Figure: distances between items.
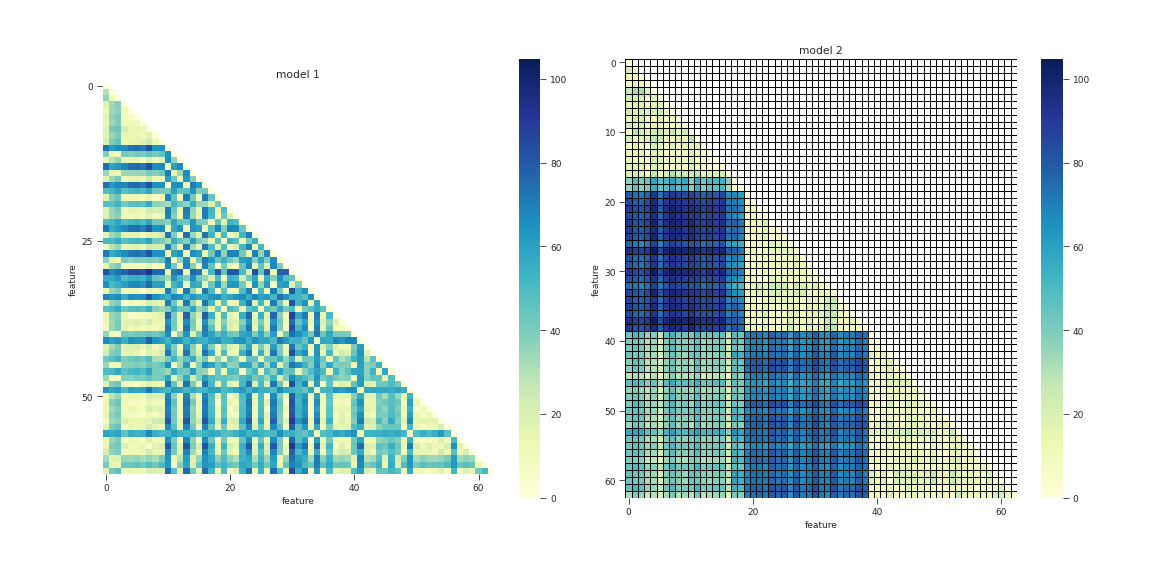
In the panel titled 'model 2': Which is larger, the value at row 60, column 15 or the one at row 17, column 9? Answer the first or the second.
the second
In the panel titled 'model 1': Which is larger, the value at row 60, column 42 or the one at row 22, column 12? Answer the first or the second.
the second
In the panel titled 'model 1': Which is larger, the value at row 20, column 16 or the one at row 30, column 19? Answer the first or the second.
the first
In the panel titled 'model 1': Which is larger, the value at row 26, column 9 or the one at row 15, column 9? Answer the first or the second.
the first
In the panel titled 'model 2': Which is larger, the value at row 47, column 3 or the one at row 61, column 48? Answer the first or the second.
the first
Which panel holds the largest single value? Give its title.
model 2
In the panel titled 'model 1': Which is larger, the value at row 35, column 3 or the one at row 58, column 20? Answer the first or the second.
the second
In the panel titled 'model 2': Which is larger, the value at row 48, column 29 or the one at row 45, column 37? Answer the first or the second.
the second
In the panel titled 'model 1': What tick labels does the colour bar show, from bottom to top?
0, 20, 40, 60, 80, 100
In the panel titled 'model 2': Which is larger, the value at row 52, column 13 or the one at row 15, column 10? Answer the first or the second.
the first
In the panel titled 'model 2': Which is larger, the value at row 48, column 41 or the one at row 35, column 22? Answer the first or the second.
the second
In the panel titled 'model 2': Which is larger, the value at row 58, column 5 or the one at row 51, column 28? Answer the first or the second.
the second
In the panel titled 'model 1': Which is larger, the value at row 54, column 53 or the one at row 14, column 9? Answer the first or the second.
the second
